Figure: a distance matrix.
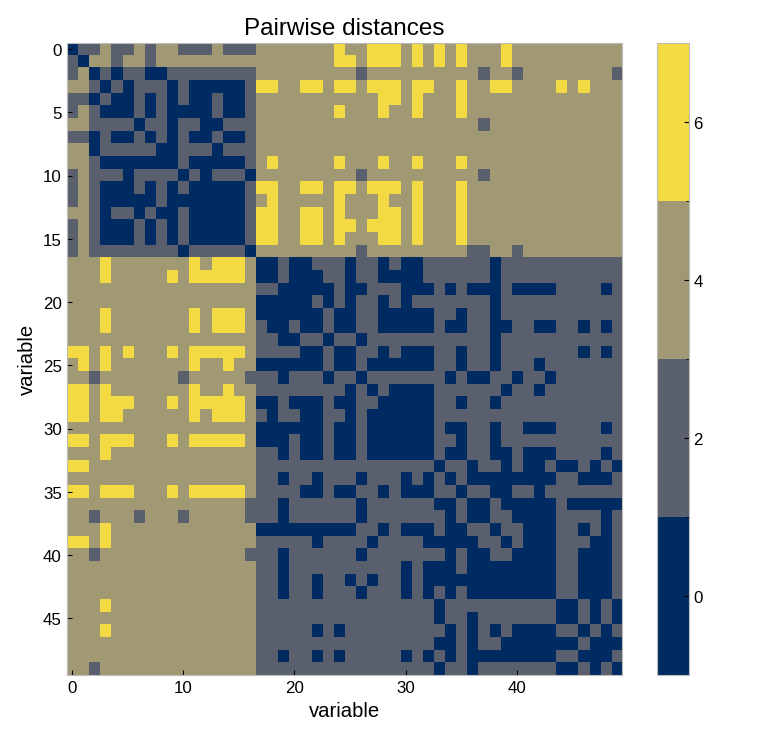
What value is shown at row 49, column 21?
2
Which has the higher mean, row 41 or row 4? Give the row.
4
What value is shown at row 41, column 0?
4
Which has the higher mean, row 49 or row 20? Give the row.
49
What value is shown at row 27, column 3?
6
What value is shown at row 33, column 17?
2
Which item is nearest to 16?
10
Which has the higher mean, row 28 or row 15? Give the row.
15
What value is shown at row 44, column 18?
2
